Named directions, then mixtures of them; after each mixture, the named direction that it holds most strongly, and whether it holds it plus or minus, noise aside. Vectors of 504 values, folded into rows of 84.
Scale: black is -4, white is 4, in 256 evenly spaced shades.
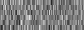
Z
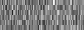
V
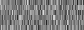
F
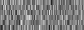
Z, plus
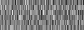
F, plus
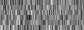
Z, minus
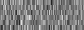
Z, plus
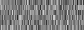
F, plus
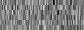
V, minus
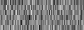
Z, minus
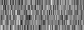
Z, minus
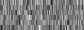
Z, plus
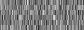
F, plus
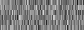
F, plus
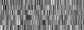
Z, minus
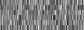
F, minus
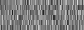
F, minus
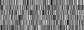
F, minus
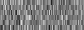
Z, plus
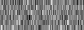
Z, minus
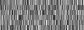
F, minus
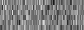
V, minus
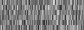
V, plus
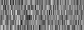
Z, minus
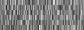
V, plus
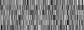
F, minus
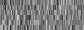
Z, minus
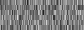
F, minus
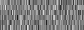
F, plus
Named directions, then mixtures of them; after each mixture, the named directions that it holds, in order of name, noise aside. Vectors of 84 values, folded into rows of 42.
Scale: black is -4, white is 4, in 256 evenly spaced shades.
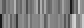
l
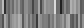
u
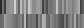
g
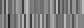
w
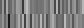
w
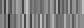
w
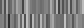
w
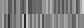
g, w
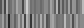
w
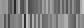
g, w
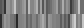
g, l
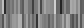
u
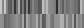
g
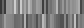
g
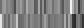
l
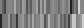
l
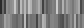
g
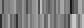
l, u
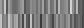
l, w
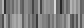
u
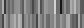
u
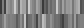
g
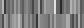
u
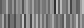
u, w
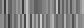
w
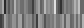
l, u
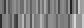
l, w
